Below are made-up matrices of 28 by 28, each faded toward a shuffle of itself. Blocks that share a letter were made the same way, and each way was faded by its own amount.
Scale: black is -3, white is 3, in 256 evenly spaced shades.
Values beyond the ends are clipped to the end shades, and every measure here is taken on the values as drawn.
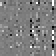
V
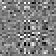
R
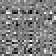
R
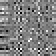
R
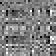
R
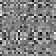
R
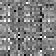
R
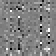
V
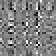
R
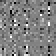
V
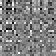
R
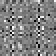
R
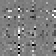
V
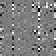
V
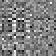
R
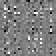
V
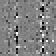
V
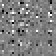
V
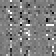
V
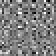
R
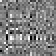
R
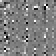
V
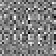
R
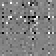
V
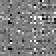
V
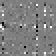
V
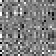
R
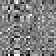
R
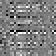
R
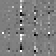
V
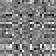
R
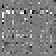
V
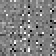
V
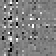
V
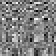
R
